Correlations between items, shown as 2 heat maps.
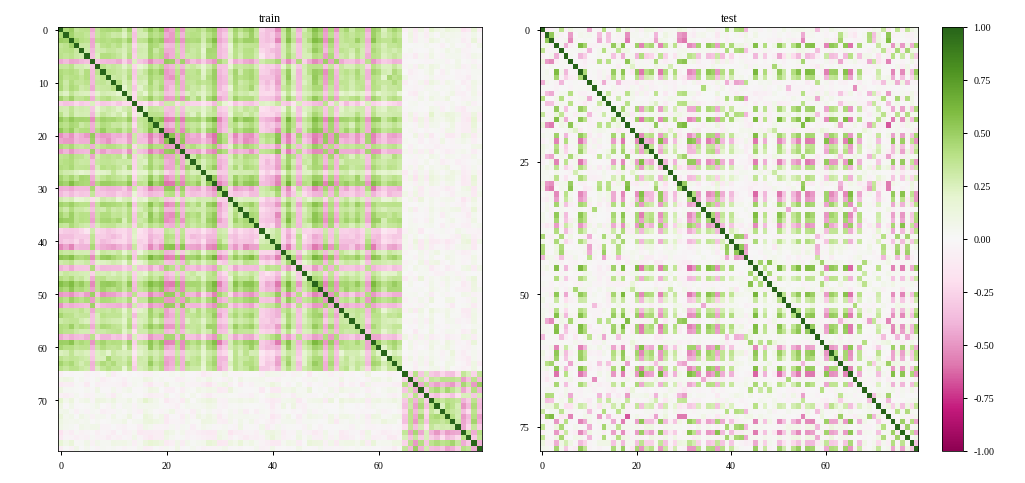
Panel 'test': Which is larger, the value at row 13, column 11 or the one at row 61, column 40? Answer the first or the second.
the second
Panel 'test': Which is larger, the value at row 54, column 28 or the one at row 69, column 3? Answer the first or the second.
the first
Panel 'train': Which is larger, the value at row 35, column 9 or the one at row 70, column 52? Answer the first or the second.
the first
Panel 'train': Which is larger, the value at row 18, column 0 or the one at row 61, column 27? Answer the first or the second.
the first
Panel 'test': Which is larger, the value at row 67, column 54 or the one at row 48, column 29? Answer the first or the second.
the first
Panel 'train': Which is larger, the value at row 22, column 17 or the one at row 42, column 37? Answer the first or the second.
the first
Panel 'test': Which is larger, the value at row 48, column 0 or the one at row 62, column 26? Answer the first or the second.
the second
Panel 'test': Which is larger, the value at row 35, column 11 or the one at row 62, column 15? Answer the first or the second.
the second
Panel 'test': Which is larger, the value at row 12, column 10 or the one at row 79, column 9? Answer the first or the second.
the second
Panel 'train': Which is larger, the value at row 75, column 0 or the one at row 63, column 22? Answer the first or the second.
the second
